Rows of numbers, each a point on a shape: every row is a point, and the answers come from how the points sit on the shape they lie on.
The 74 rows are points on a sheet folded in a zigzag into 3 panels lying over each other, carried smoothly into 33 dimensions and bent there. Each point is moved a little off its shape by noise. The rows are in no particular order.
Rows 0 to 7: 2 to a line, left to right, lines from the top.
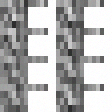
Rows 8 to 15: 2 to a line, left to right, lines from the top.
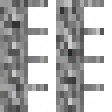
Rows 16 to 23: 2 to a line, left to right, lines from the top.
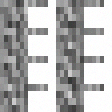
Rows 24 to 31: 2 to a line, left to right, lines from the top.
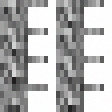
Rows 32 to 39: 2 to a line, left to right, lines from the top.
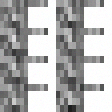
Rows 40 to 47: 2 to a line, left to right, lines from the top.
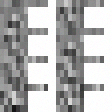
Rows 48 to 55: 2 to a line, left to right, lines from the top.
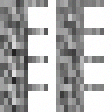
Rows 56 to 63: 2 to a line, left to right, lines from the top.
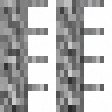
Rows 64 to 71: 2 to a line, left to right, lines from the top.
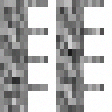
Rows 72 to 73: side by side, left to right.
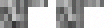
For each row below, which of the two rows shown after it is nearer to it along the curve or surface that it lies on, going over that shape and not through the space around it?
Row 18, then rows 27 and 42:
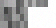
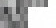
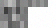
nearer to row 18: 27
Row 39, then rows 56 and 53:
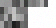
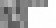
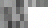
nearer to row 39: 56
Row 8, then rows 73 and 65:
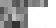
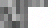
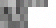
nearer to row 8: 73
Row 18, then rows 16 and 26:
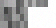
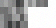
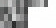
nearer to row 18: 16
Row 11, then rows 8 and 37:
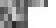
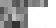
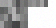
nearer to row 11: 37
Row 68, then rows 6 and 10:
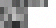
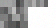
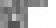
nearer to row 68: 10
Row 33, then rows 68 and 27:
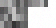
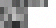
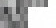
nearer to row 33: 68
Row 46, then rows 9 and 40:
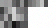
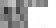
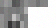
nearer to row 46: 40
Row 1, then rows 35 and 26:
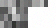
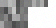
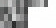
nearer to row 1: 35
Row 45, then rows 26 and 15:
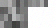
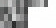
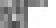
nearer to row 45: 26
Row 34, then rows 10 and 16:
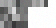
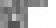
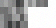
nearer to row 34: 16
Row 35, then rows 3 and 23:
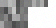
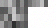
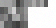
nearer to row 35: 23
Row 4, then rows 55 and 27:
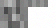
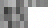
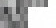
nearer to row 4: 55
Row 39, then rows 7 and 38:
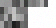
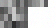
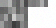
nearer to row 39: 38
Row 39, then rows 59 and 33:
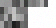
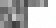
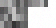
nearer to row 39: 59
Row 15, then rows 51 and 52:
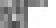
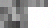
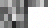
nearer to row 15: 52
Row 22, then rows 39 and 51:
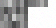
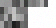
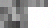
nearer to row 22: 39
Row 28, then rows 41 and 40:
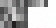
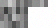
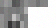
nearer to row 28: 41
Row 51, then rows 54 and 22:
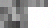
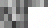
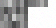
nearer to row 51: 54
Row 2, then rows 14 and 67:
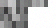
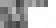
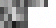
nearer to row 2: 14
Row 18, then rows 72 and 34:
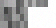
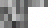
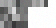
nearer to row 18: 34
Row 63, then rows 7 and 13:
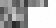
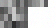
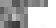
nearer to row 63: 13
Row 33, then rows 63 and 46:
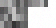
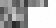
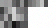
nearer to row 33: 46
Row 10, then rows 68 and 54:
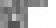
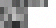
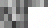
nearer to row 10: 68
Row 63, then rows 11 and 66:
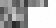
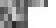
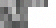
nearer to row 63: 11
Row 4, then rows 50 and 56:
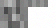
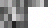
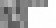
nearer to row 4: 56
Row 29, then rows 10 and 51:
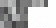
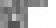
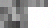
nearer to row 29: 51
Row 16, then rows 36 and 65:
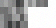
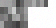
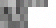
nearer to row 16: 36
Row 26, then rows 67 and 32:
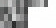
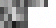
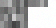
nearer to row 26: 67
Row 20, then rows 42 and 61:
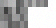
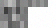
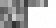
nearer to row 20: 42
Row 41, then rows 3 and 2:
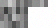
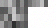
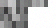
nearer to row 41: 3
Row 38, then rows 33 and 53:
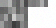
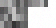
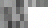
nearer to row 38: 33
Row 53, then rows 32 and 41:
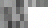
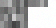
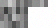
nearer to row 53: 41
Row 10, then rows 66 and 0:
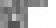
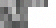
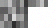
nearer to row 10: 0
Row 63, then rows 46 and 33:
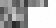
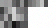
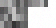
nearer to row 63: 46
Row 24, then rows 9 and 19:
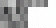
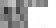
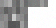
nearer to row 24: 9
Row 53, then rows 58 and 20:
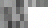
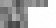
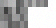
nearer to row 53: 20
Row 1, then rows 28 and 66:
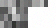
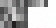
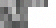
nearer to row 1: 66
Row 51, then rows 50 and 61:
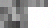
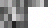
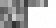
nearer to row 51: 50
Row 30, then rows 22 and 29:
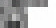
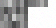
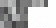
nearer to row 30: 22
